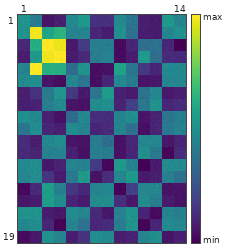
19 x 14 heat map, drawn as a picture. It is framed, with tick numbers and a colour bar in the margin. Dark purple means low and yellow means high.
Odd patch: higher, in the top left. Ninth with the highest average: top left. Average level on the scale: 30%. Grain: checkered.
